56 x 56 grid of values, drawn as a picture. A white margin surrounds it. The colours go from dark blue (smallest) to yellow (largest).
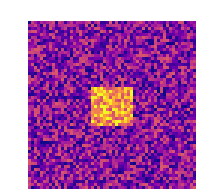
In the centre lies a patch that is higher than the rest. On average the colour sits 30% of the way up the scale. The centre is the ninth with the highest average.
